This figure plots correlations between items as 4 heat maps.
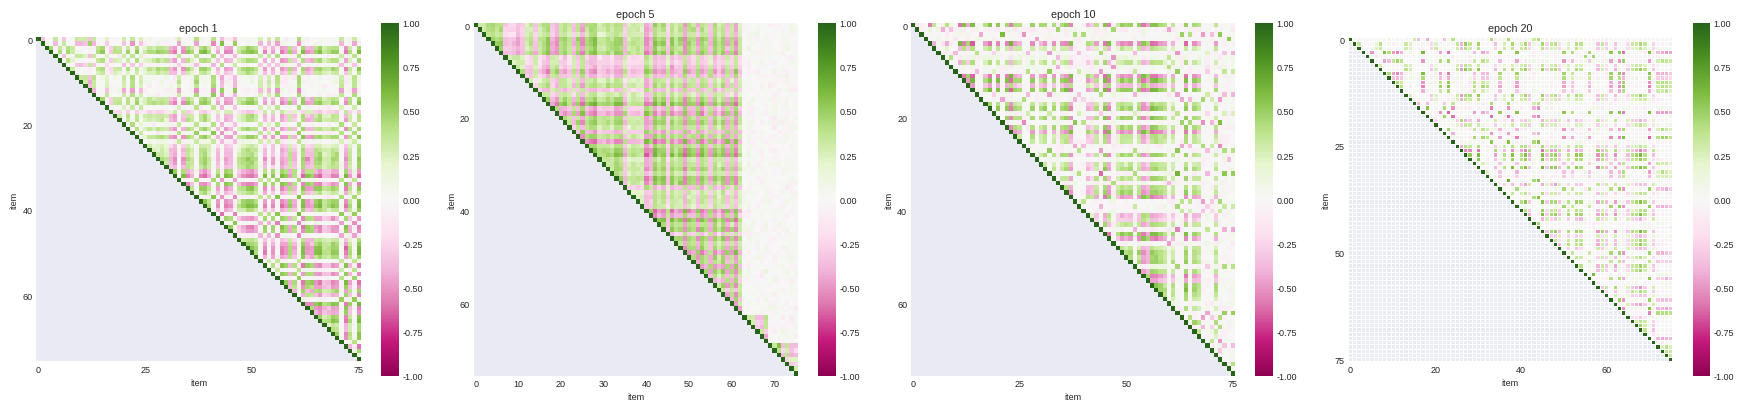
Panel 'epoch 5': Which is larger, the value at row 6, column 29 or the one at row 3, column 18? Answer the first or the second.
the first
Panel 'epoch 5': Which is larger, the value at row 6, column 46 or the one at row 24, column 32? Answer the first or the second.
the first
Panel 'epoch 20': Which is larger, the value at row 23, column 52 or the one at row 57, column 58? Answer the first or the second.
the second
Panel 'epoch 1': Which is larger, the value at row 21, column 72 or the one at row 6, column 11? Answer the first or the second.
the second
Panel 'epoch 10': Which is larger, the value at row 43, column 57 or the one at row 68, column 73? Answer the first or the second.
the first
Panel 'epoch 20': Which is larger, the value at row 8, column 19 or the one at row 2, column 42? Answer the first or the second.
the first
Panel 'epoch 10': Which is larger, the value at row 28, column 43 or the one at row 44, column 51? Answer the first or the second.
the first
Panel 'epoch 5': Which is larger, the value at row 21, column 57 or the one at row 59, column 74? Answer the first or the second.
the first
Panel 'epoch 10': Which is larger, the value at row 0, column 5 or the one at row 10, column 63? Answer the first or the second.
the first
